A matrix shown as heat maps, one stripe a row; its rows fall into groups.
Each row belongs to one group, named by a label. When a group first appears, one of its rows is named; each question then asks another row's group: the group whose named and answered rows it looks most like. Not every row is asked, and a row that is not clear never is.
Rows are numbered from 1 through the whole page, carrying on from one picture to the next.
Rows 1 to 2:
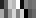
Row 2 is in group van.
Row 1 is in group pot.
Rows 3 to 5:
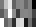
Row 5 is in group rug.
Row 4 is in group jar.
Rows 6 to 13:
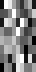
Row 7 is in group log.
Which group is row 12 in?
rug
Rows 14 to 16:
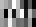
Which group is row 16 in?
jar
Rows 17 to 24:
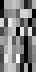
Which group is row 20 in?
jar
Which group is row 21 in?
van
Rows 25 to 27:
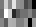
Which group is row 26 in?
jar
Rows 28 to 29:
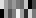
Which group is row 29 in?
rug
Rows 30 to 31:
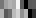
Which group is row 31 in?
pot
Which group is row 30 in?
van
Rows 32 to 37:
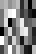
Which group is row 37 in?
van
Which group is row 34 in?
rug
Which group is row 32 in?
pot
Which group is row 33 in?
pot
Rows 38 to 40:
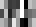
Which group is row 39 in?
rug
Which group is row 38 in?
rug
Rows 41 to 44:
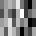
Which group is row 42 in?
rug
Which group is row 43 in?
pot
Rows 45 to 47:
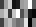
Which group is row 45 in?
jar
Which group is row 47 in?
pot
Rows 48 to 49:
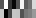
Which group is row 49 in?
log
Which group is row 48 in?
rug
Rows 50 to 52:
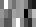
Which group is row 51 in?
van
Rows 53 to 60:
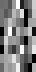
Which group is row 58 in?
rug
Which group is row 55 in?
van
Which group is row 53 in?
log
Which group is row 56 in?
jar
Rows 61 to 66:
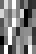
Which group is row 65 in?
jar
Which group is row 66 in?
rug
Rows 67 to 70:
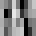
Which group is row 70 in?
van
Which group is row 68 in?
log
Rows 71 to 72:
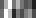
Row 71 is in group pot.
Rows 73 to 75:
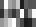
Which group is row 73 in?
pot
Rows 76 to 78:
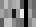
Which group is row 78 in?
van
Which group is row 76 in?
van
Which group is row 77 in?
rug
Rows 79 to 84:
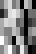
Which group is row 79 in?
pot
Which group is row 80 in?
van
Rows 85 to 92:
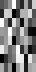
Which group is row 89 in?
jar
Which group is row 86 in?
jar
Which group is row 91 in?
rug
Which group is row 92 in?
rug
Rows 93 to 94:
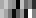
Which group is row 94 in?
rug
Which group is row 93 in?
jar
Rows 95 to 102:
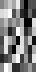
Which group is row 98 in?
rug
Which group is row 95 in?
van
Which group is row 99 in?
jar
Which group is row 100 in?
rug
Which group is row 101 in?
log
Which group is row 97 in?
van
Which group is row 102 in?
jar
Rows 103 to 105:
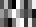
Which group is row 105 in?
rug
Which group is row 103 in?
rug
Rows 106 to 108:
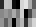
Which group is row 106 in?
jar
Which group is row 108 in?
rug
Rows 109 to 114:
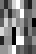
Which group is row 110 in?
rug
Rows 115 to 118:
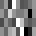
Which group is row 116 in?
pot
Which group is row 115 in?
log
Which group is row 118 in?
van
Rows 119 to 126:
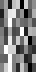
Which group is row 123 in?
pot
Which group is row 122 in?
rug
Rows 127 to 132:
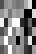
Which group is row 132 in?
van
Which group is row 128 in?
van
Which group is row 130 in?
van
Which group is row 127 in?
jar
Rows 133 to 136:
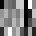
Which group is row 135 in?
van
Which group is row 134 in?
van
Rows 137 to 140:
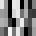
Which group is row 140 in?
van
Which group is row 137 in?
log
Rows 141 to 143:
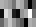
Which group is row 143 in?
van
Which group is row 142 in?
jar
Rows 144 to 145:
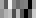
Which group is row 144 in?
pot
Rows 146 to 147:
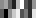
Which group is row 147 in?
log
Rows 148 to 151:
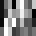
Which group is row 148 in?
rug
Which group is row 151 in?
jar
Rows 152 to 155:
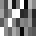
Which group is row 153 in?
log
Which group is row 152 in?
rug
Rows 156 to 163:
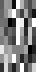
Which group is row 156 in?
rug
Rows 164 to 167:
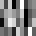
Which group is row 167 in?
rug
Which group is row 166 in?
van
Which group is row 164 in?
rug
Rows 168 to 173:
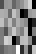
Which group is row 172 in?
jar
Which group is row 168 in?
jar
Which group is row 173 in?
log
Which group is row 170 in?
pot
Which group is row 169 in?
log
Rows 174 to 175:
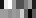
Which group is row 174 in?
jar
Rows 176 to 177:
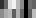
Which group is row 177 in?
van
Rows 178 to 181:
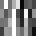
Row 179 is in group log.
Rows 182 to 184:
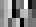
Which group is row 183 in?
jar
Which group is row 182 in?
pot
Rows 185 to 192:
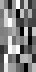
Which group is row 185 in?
log
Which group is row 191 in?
jar
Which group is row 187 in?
pot
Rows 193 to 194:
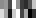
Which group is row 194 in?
log
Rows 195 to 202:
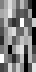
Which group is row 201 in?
rug
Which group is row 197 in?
rug
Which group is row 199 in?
jar
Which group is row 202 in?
van
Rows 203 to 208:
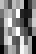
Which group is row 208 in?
jar
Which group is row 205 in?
van
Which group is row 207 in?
jar
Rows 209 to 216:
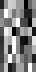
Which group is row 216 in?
rug
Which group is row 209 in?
van
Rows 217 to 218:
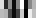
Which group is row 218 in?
rug
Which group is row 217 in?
rug
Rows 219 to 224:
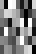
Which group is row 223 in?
rug
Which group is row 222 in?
jar
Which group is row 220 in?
van
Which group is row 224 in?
jar
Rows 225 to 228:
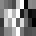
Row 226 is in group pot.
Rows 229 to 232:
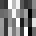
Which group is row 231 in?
log
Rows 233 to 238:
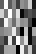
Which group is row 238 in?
jar
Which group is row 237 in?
pot
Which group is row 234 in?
pot
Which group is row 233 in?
jar
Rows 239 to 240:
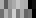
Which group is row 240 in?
jar
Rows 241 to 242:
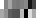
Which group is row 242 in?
rug
